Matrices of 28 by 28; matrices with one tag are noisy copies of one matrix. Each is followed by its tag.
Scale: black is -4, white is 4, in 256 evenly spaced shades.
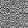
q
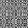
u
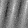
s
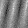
s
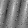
s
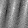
s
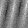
s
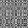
u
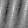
s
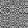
q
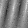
s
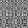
u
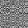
q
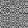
q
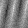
s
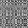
u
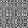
u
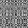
u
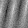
s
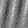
s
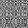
u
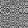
q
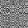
q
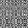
u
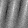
s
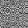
q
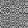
q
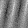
s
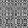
u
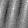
s
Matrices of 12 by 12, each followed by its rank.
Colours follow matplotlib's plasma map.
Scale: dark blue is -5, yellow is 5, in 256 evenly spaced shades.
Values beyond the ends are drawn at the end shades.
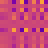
one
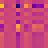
one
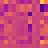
two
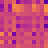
two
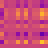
one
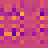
two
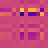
one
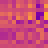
two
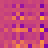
two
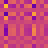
one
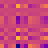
one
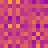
two
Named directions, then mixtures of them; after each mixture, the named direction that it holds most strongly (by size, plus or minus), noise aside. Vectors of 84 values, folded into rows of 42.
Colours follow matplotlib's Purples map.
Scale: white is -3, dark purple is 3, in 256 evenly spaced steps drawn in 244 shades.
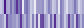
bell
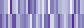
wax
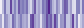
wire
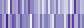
wax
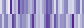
wire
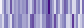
wire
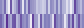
wax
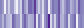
bell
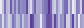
wire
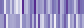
bell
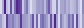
bell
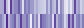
bell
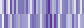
wire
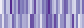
wire
